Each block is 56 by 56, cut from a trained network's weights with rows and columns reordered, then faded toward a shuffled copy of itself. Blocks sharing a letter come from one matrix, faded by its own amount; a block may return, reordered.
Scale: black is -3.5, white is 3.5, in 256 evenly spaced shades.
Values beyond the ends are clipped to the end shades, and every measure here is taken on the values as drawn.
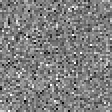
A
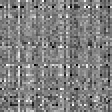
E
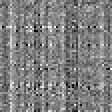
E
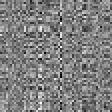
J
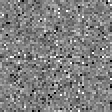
A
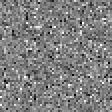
A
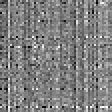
E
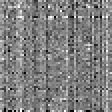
E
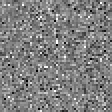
A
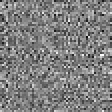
J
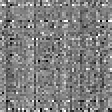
E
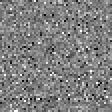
A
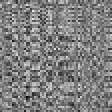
J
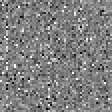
A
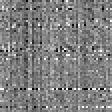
E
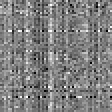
E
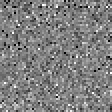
A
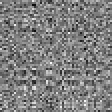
J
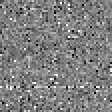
A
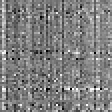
E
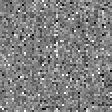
A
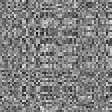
J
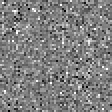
A
